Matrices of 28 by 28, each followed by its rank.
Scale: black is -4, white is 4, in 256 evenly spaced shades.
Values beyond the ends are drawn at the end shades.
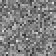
full rank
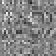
five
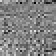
five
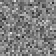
full rank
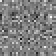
five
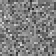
full rank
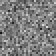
full rank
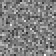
full rank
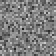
full rank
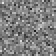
full rank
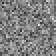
full rank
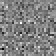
five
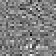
five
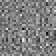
five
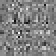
five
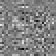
five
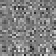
five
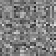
five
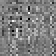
five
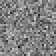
full rank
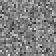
full rank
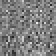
five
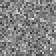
full rank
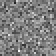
full rank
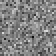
full rank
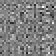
five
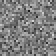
full rank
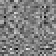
five
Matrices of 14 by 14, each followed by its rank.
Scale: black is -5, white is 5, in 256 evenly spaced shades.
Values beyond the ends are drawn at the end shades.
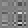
one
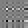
one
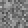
full rank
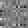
two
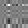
one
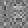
three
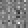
three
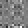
two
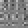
three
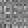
three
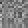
two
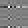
one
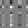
one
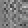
three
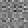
three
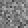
full rank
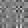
two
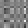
one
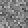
full rank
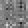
three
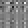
two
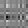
one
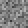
full rank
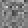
three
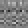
two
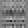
two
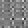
two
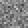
full rank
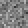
full rank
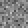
full rank
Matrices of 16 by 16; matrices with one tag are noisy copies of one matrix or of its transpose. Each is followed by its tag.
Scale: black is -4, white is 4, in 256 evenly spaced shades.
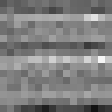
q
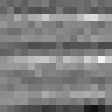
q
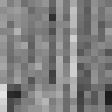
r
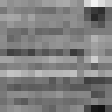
r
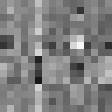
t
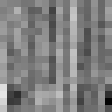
r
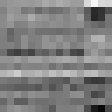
r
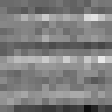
q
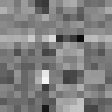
t
